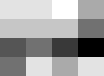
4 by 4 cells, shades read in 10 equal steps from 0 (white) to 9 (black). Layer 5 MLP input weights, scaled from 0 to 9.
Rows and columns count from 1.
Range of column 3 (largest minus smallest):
7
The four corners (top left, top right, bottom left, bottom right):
1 3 5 1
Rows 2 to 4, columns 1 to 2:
2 2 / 6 5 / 5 1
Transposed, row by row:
1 2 6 5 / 1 2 5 1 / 0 2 7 3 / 3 5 9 1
